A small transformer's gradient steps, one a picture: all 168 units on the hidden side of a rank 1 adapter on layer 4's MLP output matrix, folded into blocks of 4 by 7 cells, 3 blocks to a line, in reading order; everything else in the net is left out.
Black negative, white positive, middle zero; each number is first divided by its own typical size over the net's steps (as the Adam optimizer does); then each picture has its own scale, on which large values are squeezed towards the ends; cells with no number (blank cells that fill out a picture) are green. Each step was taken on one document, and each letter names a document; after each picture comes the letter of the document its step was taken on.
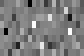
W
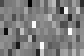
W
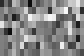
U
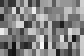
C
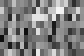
U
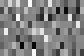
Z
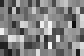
C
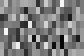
U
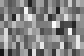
U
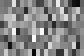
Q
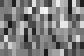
Q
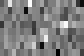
Z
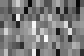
Z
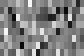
Z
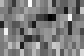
Z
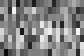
C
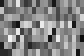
C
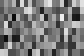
Q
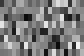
Q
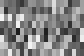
C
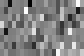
Z
